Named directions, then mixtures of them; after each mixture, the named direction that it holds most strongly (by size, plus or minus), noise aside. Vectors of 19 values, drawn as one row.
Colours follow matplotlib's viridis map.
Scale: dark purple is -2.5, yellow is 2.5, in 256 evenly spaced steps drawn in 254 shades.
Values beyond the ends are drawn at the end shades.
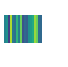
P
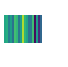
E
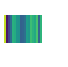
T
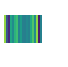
T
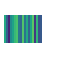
E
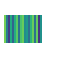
E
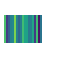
E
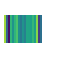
T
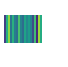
E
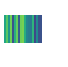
E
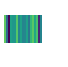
T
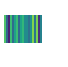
E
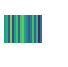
E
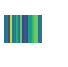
P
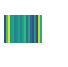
T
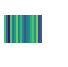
P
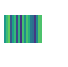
P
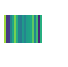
T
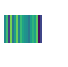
P
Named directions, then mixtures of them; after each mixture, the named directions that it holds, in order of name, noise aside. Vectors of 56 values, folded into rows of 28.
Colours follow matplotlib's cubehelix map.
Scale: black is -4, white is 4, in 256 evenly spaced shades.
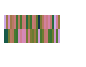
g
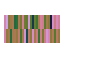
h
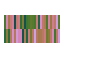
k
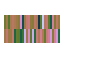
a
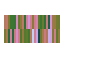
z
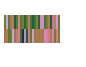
a, h, k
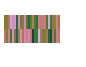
z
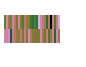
g, h, z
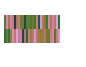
k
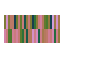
g, h, k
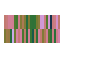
h, k, z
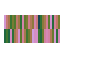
g, z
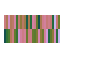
g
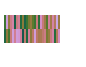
k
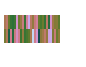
z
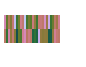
g, k, z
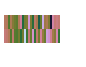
a, h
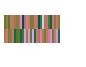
a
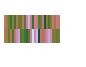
h, z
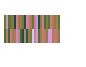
a, k, z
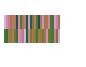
g, h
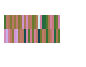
a, g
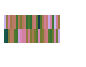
g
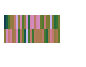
g, h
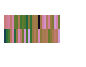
a, g, k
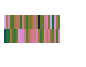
g, z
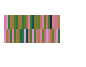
a, h
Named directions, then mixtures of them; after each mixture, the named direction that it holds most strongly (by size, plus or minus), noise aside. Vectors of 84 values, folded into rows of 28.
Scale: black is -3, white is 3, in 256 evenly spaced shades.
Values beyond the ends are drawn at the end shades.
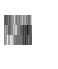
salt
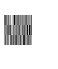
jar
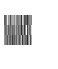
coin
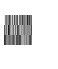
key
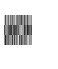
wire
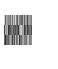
wire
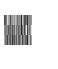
coin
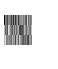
key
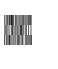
jar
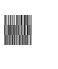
coin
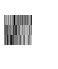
salt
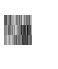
salt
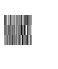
coin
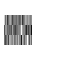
coin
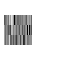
jar
